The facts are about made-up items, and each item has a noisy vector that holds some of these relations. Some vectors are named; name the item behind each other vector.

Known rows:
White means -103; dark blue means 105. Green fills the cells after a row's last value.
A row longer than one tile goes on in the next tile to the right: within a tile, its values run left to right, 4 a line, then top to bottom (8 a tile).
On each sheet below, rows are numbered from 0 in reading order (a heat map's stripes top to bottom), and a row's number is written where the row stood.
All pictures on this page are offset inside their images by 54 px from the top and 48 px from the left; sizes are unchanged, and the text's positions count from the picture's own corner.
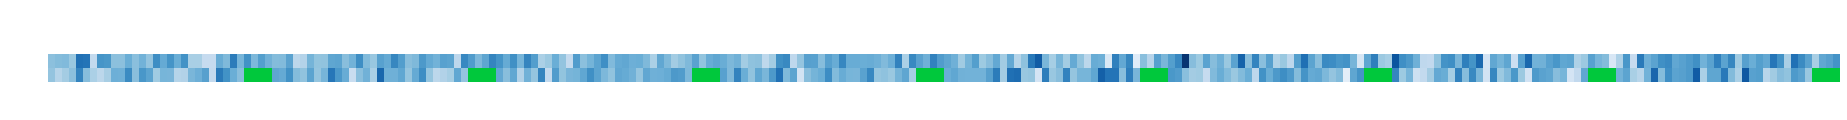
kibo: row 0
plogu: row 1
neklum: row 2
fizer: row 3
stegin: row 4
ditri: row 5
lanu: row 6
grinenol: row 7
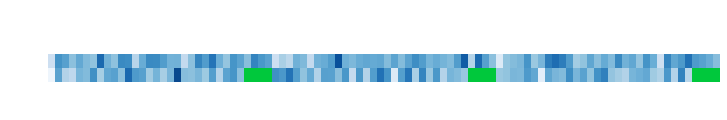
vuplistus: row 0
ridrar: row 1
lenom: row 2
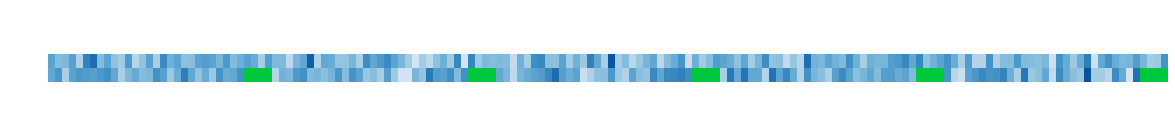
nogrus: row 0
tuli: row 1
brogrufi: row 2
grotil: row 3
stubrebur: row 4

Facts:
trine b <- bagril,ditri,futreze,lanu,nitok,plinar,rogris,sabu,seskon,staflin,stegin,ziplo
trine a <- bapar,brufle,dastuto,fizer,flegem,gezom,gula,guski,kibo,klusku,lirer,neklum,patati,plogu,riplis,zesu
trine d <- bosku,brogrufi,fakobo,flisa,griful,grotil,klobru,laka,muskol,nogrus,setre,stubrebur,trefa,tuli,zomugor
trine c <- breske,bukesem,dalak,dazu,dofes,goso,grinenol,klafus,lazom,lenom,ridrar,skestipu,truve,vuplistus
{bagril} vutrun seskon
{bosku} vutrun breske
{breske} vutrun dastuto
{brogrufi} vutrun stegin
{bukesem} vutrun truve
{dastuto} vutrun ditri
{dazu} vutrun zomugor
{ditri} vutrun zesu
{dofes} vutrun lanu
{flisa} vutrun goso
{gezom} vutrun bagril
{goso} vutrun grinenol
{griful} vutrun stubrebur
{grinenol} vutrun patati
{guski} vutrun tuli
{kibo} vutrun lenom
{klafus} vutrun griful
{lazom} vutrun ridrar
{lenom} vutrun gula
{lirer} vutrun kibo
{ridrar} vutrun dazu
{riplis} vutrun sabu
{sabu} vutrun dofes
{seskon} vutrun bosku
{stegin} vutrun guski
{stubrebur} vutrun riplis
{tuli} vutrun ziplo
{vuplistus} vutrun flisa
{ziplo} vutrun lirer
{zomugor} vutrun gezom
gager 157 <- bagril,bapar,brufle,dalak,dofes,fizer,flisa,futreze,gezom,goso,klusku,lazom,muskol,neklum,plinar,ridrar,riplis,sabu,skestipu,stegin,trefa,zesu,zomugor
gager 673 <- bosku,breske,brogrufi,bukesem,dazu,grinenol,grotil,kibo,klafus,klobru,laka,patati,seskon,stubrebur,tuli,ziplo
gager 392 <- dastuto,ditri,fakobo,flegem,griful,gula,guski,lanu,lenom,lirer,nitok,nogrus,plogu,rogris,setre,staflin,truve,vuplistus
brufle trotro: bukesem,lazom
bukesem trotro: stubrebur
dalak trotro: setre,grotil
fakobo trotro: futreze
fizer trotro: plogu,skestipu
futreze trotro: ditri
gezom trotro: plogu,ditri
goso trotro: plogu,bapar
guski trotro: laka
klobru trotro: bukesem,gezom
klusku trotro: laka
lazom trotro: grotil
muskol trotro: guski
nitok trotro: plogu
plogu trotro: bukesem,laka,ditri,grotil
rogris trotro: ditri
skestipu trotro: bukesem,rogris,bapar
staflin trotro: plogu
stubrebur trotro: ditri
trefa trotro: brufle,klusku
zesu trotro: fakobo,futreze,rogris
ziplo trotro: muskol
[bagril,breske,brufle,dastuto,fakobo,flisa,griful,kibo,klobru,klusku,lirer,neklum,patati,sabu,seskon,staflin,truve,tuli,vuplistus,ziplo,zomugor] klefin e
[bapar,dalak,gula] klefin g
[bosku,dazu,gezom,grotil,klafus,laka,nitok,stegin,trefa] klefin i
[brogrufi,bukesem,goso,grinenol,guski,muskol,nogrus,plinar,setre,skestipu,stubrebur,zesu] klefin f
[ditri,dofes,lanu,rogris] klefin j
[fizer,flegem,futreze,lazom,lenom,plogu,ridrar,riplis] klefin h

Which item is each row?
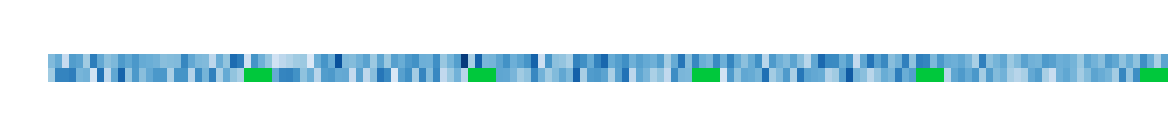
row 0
dazu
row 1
lazom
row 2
patati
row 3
flisa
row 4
klobru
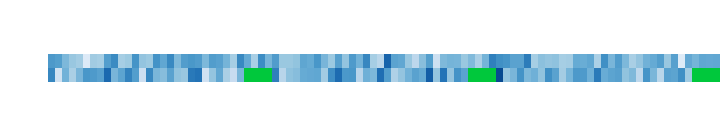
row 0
riplis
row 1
guski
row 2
bapar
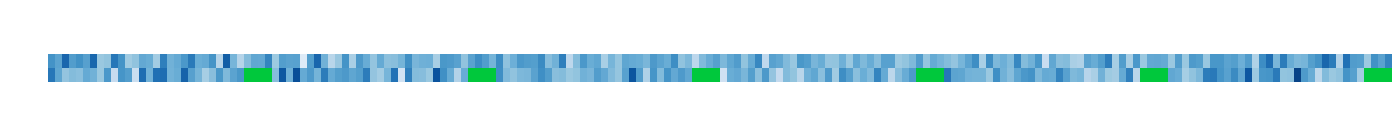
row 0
zesu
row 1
bosku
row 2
plinar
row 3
staflin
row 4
dalak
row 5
goso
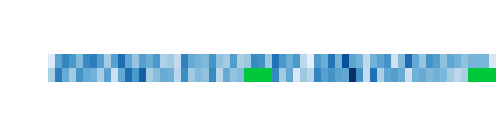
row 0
breske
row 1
dofes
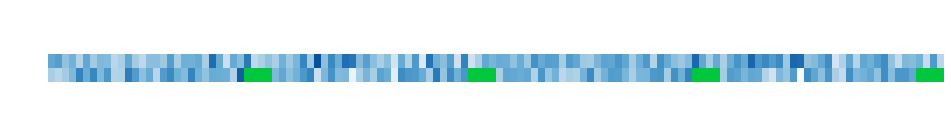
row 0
griful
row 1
bukesem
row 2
fakobo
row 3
truve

